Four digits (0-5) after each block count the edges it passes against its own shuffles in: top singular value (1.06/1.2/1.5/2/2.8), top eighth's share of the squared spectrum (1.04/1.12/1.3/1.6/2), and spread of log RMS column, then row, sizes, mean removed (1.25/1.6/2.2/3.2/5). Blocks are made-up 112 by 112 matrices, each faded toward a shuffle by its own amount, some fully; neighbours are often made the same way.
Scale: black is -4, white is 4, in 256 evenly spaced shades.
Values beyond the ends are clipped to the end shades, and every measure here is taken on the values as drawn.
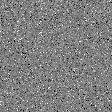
2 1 0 0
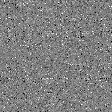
3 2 1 1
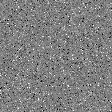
2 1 0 0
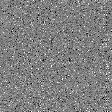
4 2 1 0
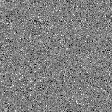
4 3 1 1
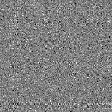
4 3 2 2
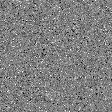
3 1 0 0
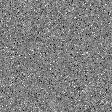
2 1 0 0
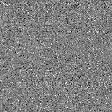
4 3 1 1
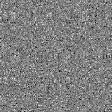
4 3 1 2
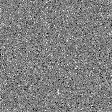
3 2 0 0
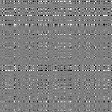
5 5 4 4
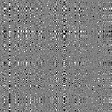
5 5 4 3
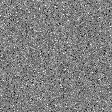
0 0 0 0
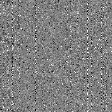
2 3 3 0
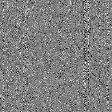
2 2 3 0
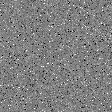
0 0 0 0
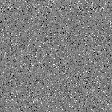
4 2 0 1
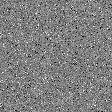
0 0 0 0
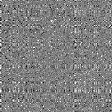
5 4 3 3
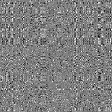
5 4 3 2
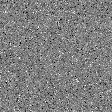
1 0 0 0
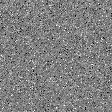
0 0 0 0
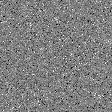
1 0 0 0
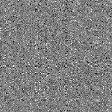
4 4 2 2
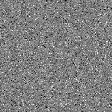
3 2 1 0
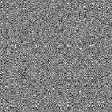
4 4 2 2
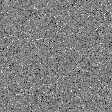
2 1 0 0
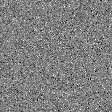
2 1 0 0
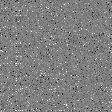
3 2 1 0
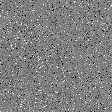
2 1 0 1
